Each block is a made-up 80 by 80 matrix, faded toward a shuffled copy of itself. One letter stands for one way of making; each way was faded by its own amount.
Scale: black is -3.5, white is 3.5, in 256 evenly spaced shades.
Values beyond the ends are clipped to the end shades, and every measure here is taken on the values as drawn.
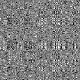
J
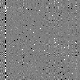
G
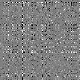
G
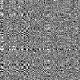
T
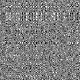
J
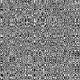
T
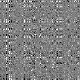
G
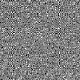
J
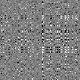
G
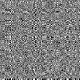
T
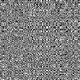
T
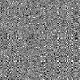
J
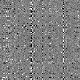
G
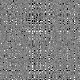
G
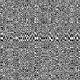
T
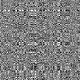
T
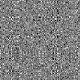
J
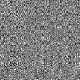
J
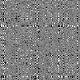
G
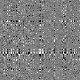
G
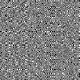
J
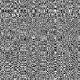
T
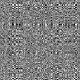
T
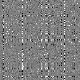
G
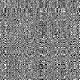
T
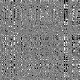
G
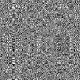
J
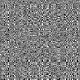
T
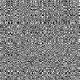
T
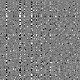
G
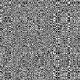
T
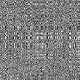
T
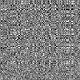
T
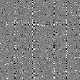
G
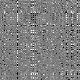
G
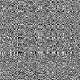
T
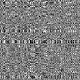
T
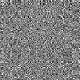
J
